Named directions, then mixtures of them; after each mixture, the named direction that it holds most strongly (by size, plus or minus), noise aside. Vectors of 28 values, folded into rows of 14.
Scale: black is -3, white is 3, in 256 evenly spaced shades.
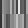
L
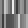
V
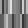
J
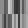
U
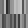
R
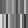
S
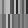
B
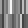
J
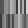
L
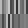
B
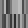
R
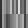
L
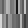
S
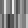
V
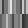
J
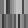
R
